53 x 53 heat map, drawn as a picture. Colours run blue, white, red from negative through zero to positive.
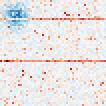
Rows 10 and 31 stand out from the rest. Neither half mirrors the other. The top left is the ninth with the lowest average. A single dip lies in the top left. Overall the values sit about 50% of the way up the scale.
